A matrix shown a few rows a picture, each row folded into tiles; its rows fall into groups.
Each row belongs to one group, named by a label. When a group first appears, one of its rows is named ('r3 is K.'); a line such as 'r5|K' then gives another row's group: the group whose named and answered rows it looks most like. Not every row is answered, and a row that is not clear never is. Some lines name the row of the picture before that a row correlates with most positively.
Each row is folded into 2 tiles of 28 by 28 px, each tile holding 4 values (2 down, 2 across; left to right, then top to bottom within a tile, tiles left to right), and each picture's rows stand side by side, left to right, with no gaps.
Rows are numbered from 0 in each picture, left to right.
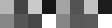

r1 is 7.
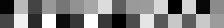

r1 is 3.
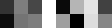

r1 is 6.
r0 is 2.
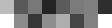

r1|7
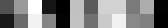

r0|6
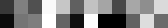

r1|3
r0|2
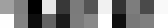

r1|2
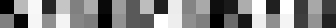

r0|6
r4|6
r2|7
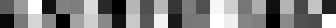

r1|6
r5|7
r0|6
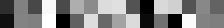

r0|2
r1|3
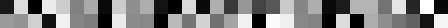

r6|6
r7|7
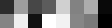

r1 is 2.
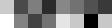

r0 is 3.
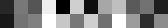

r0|2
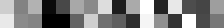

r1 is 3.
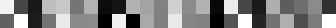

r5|7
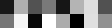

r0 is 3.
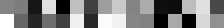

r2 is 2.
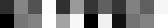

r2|2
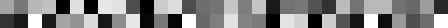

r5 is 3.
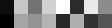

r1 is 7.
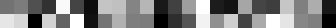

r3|6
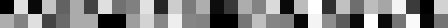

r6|3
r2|6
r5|6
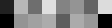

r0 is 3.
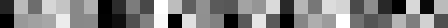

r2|2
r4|3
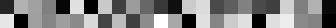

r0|6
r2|7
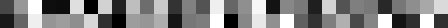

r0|6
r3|2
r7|3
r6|7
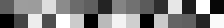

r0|3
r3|7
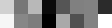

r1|7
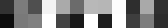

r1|3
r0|2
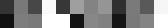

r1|6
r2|2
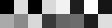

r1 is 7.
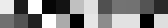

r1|6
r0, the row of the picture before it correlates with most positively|1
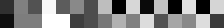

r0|2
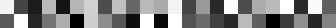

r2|3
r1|6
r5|7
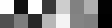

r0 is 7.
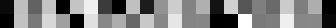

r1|6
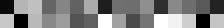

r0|6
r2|7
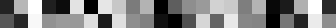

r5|6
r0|6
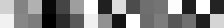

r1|6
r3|7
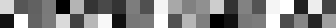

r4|2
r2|2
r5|7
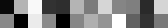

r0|6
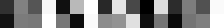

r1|6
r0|2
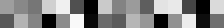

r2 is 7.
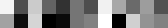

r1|2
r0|3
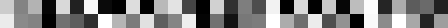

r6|6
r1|7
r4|2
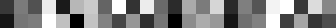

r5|7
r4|2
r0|2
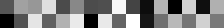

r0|3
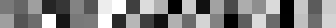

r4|3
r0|7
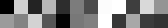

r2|7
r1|2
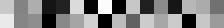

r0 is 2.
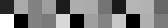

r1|6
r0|6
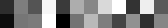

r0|2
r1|3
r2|7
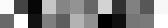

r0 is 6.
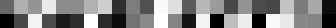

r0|3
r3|3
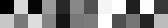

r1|2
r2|7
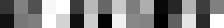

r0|2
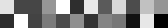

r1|7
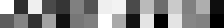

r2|3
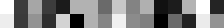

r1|6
